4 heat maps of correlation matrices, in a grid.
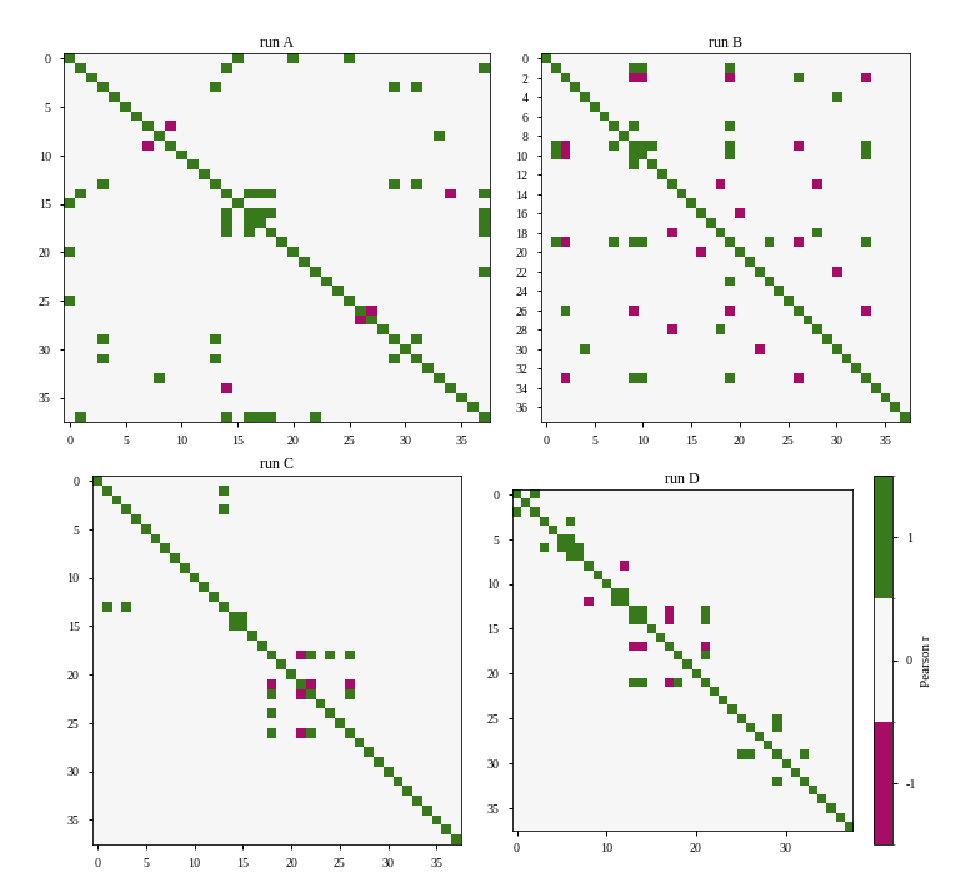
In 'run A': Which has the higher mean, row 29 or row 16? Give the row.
16
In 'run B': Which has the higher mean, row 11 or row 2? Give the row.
11
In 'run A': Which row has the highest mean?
37
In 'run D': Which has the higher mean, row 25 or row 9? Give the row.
25
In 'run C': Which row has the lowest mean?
21
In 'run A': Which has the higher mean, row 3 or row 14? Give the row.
14
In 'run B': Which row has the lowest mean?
2
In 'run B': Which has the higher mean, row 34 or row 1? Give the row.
1
